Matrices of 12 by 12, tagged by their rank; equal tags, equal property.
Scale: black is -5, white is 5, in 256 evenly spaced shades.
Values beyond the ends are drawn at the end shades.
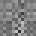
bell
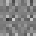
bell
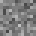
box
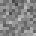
box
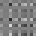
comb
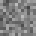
box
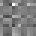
bell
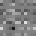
bell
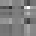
comb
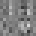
bell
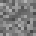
box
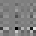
comb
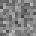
box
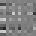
bell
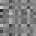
bell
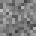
box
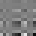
comb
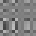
comb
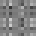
comb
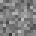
box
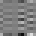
comb
